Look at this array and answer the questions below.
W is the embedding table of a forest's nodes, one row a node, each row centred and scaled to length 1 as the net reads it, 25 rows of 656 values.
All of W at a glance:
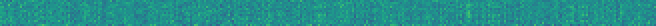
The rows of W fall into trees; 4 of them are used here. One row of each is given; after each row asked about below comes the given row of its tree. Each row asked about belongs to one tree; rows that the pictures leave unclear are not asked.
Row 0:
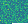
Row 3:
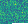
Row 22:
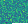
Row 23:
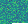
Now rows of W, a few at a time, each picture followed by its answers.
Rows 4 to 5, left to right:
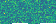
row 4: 23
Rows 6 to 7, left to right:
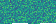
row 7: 22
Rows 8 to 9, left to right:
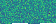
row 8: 0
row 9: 3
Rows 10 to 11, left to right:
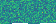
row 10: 23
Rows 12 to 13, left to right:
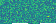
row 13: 0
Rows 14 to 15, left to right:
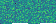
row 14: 22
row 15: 22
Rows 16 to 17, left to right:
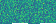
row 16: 3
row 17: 22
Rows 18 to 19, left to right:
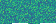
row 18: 3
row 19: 0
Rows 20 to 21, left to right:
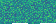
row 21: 22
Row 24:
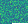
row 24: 3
